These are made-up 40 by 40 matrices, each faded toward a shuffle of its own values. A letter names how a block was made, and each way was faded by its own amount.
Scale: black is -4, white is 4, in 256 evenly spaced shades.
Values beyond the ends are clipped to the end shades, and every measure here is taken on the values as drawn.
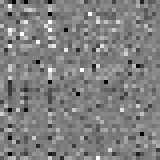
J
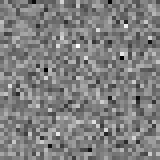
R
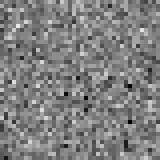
R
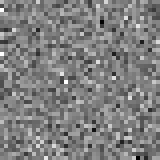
R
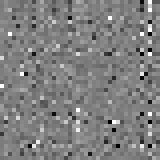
J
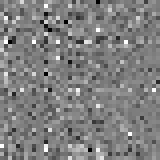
J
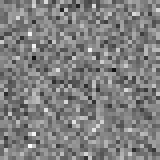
R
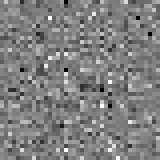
J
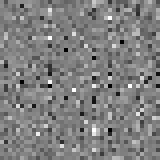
J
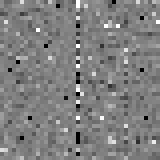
J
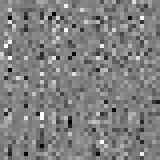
J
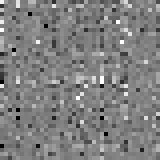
J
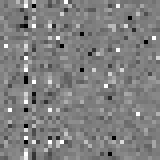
J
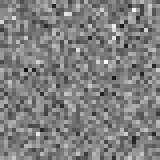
R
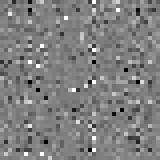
J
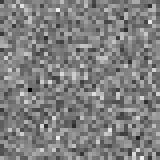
R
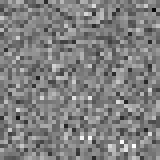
R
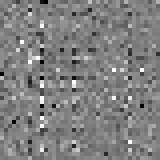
J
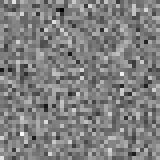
R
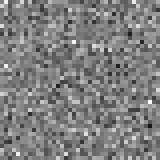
R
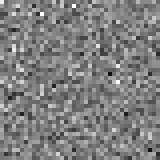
R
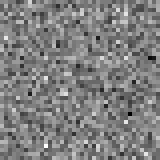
R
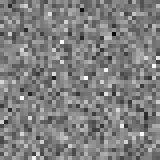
R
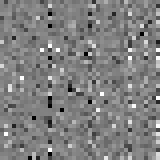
J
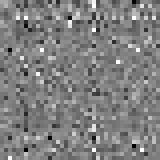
J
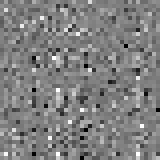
J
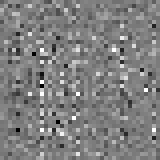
J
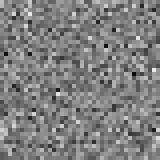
R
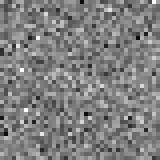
R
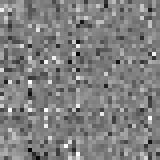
J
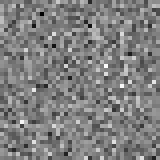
R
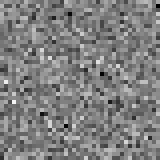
R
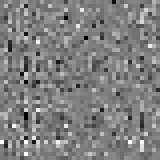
J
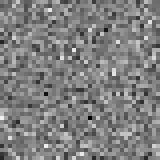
R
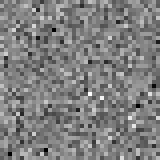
R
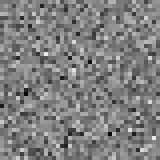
R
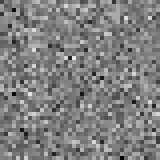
R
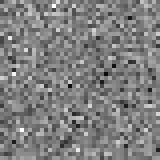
R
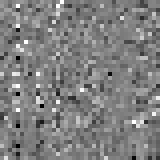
J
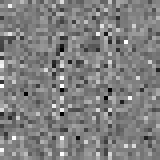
J
